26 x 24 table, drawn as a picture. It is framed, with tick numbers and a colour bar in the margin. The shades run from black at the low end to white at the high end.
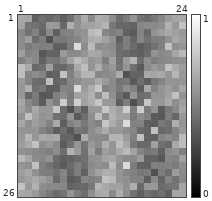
Odd rows or columns: none. Stripes: upright, repeating 2 times. Symmetry: a half turn. Slope: none.
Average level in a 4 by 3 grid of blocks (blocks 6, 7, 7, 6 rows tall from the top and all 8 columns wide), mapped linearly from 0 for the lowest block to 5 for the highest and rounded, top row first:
042 | 153 | 351 | 240
